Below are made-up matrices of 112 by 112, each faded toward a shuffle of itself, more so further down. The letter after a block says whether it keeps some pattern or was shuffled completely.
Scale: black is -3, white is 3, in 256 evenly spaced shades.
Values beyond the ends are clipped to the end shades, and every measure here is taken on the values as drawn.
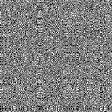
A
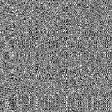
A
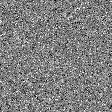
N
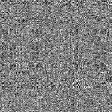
A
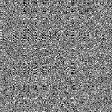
A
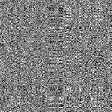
A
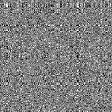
A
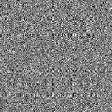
A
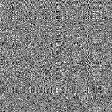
A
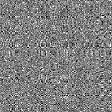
A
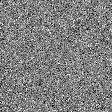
N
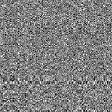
A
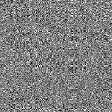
A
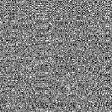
A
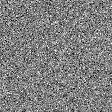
N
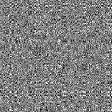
A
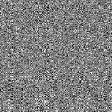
A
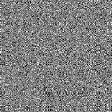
A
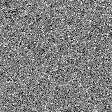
N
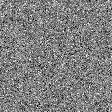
N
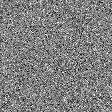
N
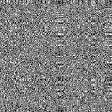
A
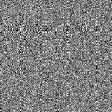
A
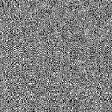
A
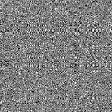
A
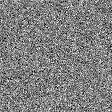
N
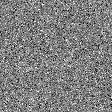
N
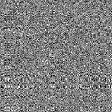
A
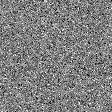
N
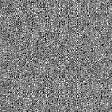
A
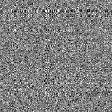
A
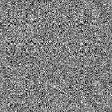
A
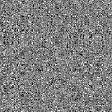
A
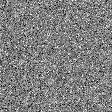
N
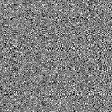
A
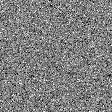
N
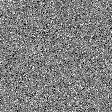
N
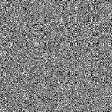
A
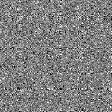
A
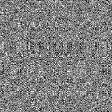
A
